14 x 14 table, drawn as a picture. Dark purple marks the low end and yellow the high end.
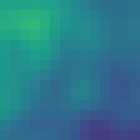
The ninth with the lowest average is the bottom right. The top left is the ninth with the highest average. The top right is the smoothest part. There is an overall slope up to the top left.
